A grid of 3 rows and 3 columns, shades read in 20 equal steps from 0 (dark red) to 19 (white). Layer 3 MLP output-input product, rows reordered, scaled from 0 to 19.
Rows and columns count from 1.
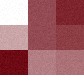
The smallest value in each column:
0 5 2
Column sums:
31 19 14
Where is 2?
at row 1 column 3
